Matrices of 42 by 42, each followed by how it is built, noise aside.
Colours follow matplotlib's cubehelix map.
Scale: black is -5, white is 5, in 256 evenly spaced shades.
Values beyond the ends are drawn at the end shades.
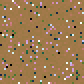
sparse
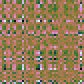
low rank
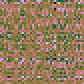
low rank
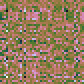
low rank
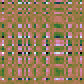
low rank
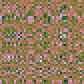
low rank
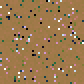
sparse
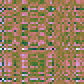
low rank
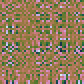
low rank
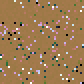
sparse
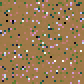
sparse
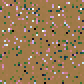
sparse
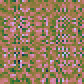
low rank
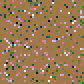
sparse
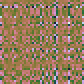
low rank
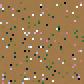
sparse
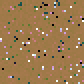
sparse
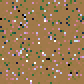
sparse
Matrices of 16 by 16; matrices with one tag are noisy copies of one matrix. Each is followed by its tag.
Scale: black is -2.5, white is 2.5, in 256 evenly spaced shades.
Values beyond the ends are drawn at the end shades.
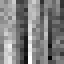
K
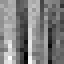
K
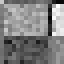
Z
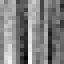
K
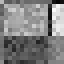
Z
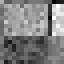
Z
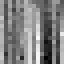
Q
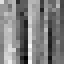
K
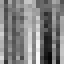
Q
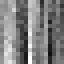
K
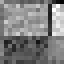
Z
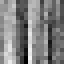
K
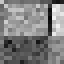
Z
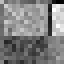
Z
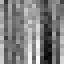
Q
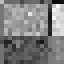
Z
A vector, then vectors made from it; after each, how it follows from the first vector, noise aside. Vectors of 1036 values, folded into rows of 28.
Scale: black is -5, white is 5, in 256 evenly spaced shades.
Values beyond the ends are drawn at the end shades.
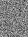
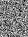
scaled up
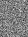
negated
